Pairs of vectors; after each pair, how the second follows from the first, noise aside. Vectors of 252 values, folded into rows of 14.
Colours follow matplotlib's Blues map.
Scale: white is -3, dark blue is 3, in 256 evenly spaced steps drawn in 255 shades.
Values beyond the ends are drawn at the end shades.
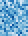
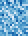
negated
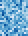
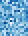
shuffled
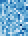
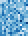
negated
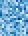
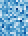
negated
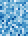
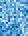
sign-scrambled
